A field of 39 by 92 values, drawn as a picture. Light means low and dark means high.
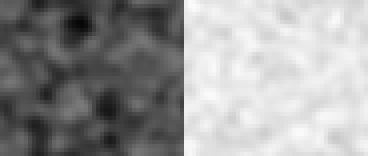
The table splits into one row of 2 panels. Panel 1,1: high, blotchy. Panel 1,2: very low, blotchy, faint in contrast.
